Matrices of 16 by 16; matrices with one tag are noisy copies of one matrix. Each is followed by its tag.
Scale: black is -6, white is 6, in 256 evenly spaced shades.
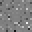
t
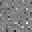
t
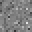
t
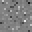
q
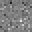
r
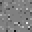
t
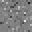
q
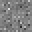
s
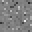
q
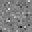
s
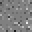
t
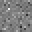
s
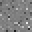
t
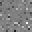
t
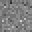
r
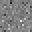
r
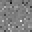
r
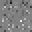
r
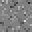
q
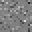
q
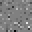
t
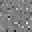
t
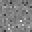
r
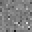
t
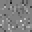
r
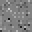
s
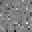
t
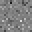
r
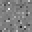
s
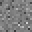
t
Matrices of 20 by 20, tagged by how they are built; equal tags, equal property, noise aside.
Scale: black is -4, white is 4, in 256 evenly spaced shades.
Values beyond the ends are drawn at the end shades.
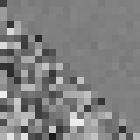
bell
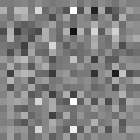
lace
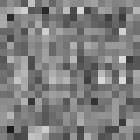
lace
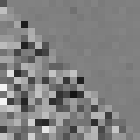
bell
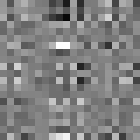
lace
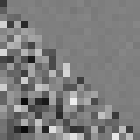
bell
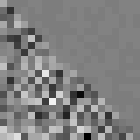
bell
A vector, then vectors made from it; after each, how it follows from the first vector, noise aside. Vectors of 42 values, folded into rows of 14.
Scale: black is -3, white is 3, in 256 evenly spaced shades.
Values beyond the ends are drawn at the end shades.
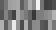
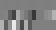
partly zeroed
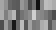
negated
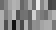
sign-scrambled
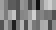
negated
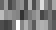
reversed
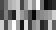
scaled up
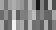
sign-scrambled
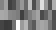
reversed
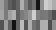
negated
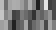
sign-scrambled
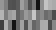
negated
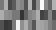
reversed
